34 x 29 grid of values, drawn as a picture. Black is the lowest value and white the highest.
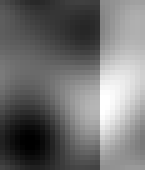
The middle right is the ninth with the highest average. No lone cell stands out from its neighbours. The ninth with the lowest average is the bottom left. The right part is higher, past a seam about 70% of the way across.
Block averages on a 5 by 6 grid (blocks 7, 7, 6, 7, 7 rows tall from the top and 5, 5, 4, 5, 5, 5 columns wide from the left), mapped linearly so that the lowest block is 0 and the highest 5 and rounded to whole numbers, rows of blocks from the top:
2 1 1 1 3 4 | 2 2 2 1 3 4 | 2 2 3 3 5 5 | 1 1 2 3 5 4 | 0 0 1 2 3 3
